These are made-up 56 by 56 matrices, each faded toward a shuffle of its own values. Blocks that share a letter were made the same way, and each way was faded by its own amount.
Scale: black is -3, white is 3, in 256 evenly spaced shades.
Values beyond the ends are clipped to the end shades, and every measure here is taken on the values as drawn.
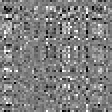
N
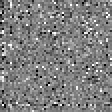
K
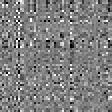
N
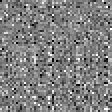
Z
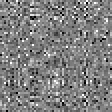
Z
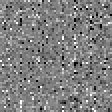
K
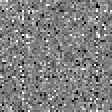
K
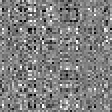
N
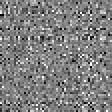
Z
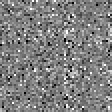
K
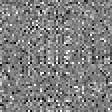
Z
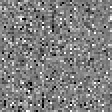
K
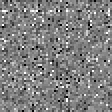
K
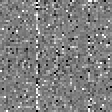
K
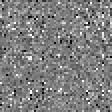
K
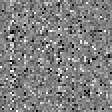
K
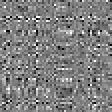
N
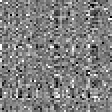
Z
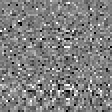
Z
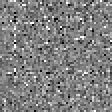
K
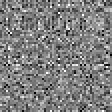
Z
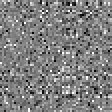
Z
